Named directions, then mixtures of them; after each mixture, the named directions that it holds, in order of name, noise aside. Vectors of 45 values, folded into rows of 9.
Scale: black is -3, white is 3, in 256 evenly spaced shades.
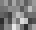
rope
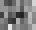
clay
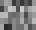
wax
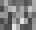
rope, wax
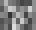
rope, wax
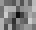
clay, rope, wax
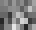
rope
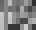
clay, rope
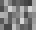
rope, wax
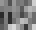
clay, rope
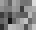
clay, rope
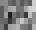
clay, rope, wax
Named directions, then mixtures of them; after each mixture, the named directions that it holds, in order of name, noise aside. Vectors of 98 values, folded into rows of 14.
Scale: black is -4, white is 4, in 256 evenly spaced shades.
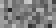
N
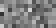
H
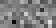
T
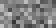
H, N, T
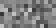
H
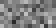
H, N, T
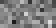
T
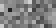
H, N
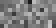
H, N, T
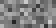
H, N, T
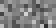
H, T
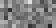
N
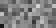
H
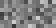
H, N, T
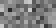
H, N
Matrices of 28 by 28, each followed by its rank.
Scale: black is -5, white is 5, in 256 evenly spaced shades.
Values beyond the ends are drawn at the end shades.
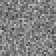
full rank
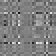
two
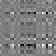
two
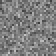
full rank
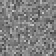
full rank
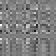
two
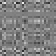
two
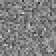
full rank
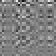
two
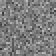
full rank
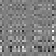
two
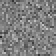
full rank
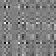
two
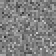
full rank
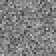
full rank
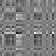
two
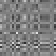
two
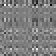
two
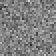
full rank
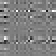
two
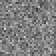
full rank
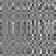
two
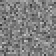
full rank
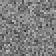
full rank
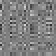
two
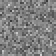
full rank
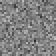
full rank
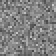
full rank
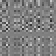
two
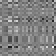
two
